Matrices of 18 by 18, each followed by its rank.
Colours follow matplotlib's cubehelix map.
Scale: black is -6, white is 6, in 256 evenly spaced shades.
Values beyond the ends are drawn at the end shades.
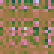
two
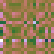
two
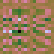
two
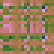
two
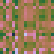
two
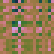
two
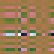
one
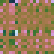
two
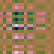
one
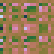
two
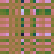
one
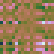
two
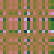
one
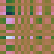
one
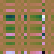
one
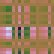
one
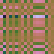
one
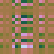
one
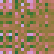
two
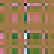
one
